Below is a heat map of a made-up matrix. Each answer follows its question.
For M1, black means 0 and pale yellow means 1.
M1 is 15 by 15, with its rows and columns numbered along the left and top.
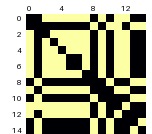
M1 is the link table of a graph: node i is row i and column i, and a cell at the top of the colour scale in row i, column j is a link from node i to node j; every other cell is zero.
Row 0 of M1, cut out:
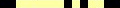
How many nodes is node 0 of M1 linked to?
9
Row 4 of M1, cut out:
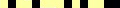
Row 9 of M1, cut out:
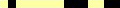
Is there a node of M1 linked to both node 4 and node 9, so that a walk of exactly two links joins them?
yes
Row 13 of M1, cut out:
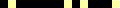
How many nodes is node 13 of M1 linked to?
4
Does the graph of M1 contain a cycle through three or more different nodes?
yes
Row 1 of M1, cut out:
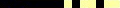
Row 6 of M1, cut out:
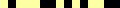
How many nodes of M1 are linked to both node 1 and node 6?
1
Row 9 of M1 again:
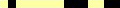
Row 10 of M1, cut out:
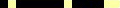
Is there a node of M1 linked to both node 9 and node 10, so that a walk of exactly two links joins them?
no
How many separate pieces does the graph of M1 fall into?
1
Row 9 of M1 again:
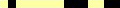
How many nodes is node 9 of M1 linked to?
9
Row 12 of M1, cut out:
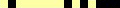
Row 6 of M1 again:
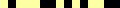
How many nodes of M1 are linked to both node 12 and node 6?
7
